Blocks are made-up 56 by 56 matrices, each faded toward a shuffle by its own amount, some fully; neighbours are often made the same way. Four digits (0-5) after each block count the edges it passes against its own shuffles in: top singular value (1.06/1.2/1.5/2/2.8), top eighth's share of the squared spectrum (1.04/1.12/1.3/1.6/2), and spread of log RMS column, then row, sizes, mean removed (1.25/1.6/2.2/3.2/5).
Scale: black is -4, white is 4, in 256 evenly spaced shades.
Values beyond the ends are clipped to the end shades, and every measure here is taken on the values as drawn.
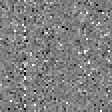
2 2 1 0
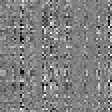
4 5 4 2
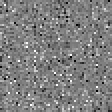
2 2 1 0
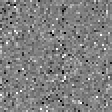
2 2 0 0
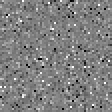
1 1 0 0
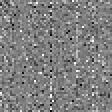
3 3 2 1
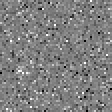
0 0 0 0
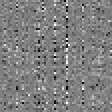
4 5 3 1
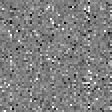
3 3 2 0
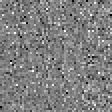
2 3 1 0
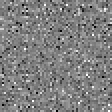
2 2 1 0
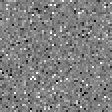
0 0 0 0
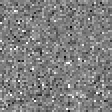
2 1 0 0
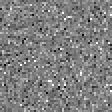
0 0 0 0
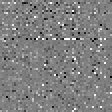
3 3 1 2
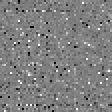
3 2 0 1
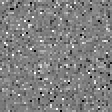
2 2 0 0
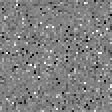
0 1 0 0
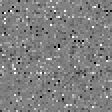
1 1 0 0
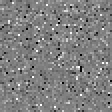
1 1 0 0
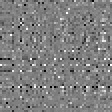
4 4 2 3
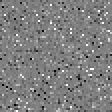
0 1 0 0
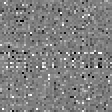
3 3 1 1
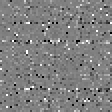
3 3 1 2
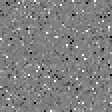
1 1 0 0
